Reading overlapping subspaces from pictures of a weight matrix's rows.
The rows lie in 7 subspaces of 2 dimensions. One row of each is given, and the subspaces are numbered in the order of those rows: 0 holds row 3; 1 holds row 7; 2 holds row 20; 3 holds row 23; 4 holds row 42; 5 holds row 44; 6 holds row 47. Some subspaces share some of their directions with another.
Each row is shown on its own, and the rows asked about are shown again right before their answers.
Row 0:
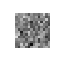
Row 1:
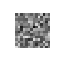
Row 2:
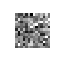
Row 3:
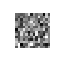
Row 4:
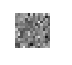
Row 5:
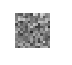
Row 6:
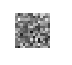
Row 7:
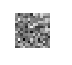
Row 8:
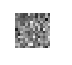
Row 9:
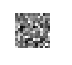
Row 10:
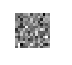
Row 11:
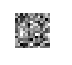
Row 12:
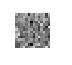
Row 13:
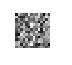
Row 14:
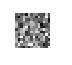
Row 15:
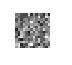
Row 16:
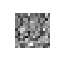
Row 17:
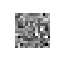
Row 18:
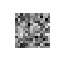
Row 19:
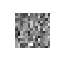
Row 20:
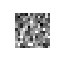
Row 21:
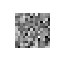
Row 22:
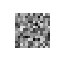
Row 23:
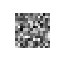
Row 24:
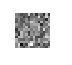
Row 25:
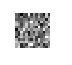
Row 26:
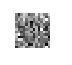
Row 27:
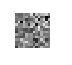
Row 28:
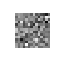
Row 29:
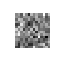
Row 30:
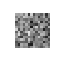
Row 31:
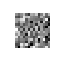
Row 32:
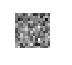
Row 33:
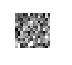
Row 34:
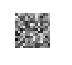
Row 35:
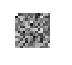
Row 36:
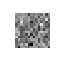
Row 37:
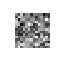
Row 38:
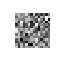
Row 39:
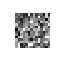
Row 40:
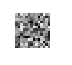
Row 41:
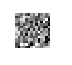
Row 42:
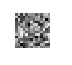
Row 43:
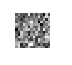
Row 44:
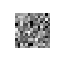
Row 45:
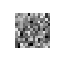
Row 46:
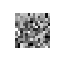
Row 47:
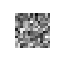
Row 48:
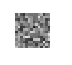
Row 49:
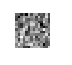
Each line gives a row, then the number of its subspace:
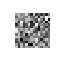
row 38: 5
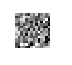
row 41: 2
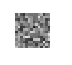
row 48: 3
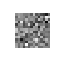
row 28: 5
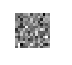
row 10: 0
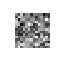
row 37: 4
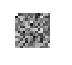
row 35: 6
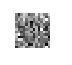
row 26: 0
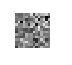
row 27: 5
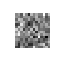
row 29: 4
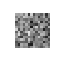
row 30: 1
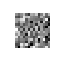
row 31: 2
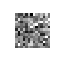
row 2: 1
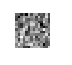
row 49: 2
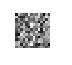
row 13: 6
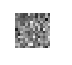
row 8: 0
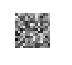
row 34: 6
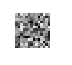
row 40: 3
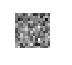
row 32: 1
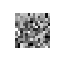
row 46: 6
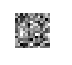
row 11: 4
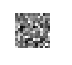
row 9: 3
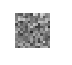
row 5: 1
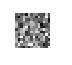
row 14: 2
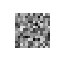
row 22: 3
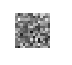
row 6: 1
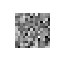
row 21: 2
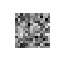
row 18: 4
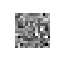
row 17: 0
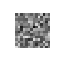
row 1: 3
